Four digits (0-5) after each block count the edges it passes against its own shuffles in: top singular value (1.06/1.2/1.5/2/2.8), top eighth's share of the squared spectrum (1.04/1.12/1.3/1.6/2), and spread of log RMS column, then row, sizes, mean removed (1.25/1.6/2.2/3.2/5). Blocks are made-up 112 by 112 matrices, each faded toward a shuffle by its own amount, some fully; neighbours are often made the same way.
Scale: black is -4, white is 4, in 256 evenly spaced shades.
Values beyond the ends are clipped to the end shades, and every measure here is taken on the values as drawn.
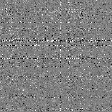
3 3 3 3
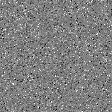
3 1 0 0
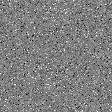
2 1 0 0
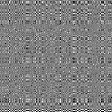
5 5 4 4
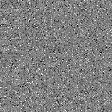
4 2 1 1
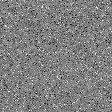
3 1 0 0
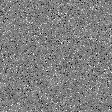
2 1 0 0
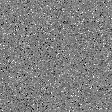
2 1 0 0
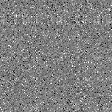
4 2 1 1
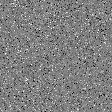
0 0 0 0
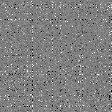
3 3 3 3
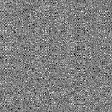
4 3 2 2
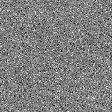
3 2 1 0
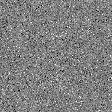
3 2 0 0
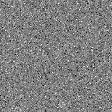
3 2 1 1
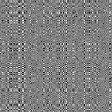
5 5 4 4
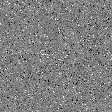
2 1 0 0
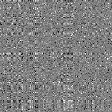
5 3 3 3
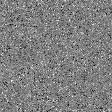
0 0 0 0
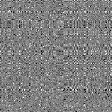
5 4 3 3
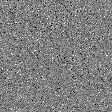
0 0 0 1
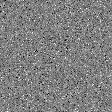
0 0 0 0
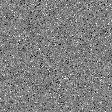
0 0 0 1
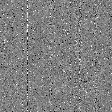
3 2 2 0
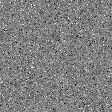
0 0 0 0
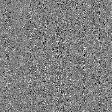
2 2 3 0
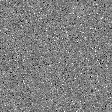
0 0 0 0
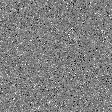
0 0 0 0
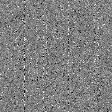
2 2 3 0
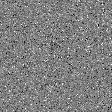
0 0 1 0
